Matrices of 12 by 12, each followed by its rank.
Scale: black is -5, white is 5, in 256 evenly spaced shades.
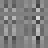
one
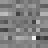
two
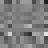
two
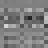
two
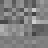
two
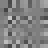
two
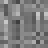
two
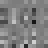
two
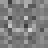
two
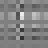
one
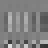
one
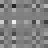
one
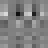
one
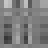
one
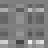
one
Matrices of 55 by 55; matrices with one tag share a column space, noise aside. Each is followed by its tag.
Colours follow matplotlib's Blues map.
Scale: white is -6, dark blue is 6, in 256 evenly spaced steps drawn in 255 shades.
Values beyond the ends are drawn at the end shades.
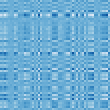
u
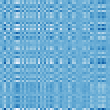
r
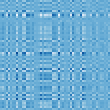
u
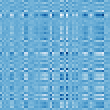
u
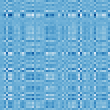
u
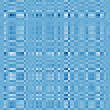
u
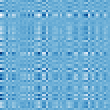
u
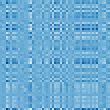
r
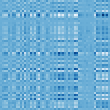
u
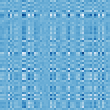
u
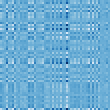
r
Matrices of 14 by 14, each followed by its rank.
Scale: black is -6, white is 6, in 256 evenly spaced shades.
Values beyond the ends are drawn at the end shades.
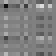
one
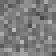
full rank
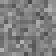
full rank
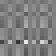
one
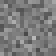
full rank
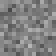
full rank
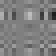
one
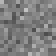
full rank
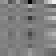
one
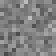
full rank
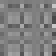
one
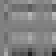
one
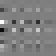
one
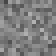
full rank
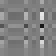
one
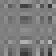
one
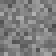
full rank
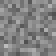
full rank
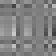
one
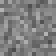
full rank
